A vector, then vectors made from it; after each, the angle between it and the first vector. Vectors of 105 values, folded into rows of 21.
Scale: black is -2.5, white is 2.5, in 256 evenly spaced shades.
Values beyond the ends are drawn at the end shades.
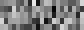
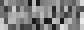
nearly parallel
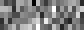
nearly opposite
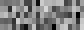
partly aligned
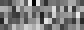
nearly opposite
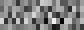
partly aligned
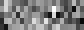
partly opposed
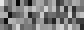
orthogonal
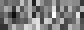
nearly opposite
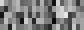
orthogonal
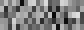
orthogonal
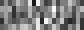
nearly opposite
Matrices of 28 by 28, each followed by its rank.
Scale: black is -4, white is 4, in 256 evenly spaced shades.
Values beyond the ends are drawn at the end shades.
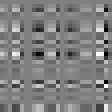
one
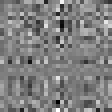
three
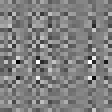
two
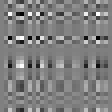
one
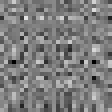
three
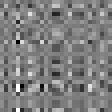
two
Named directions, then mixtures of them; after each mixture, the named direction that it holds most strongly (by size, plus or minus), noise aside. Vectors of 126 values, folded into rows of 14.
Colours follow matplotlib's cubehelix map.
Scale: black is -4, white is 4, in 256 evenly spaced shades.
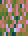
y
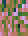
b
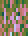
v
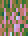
v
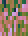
b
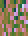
b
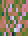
y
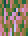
v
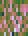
v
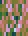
y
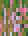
v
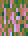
v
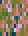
y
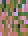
b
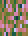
y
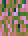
b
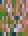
y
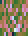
y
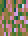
b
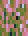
v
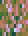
y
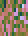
b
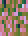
b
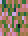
b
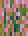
v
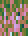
v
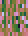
b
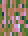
v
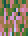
v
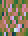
y
